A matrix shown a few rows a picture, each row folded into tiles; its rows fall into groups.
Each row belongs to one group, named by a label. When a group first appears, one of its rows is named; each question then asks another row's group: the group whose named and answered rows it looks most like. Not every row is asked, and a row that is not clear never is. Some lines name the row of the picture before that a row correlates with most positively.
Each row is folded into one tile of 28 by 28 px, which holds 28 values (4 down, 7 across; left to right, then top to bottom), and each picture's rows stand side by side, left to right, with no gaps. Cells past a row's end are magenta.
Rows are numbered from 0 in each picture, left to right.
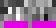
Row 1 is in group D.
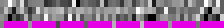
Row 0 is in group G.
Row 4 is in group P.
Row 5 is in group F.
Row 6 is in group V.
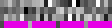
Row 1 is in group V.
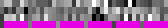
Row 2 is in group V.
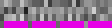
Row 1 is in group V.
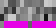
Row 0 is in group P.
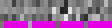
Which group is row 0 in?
F
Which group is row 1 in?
P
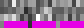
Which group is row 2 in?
V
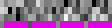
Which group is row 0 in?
D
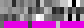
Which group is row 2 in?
V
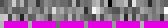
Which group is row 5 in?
P
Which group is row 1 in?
P
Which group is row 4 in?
V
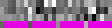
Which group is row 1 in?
D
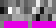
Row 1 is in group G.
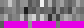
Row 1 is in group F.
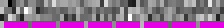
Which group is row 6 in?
D
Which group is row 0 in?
P
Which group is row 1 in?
D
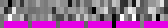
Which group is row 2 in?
F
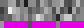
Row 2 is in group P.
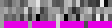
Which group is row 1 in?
G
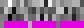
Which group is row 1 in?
V
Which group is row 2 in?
D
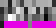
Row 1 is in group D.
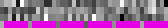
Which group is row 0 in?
V
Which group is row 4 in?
G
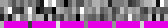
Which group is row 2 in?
P
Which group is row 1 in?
D
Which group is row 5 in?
V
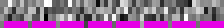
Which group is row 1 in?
D
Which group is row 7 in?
D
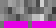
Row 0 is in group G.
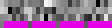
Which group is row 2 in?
F
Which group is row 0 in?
D
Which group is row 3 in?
F
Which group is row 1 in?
D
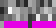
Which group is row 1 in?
F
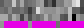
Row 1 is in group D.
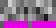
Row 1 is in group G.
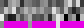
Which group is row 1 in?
P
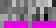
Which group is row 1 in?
D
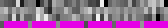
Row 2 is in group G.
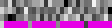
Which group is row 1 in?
V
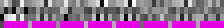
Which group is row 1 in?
V
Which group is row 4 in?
V
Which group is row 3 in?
V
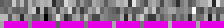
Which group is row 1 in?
D
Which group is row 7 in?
V
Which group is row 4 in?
V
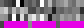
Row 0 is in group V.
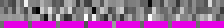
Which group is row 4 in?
G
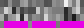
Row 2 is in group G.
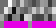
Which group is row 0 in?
G
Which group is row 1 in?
P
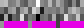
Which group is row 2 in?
F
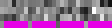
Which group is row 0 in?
F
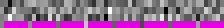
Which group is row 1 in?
G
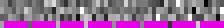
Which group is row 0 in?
P
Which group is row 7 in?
P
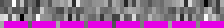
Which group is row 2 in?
V
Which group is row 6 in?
V
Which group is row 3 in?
D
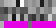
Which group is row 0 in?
V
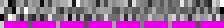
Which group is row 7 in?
D
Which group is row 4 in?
V
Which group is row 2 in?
V
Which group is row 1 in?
F
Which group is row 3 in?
F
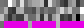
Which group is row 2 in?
P
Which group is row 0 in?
G
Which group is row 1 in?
V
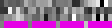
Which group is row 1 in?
D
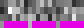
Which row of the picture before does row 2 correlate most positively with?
2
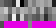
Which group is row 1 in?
D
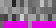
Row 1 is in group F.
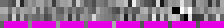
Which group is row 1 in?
D
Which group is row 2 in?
V
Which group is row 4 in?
V
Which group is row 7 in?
F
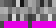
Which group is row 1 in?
F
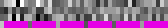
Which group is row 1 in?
G
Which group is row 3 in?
F
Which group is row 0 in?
V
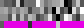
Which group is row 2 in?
P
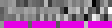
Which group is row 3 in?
P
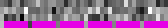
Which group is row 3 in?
P
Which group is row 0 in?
P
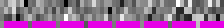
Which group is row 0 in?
D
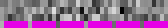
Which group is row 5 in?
F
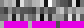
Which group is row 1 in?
V
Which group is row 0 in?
V
